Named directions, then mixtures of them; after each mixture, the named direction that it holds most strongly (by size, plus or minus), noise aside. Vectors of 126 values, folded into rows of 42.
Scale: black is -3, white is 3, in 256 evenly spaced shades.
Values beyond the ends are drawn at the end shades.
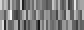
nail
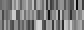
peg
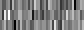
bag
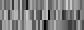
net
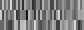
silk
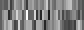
net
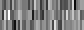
bag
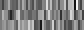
peg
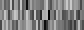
net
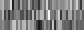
peg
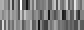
net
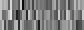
nail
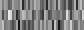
nail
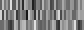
silk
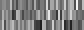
peg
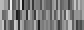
nail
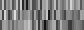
net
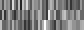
net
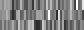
peg
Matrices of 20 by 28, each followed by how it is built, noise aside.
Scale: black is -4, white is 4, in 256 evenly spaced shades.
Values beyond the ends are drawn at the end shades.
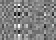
low rank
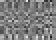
low rank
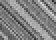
Toeplitz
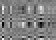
low rank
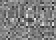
low rank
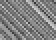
Toeplitz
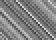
Toeplitz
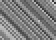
Toeplitz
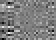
low rank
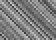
Toeplitz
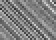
Toeplitz
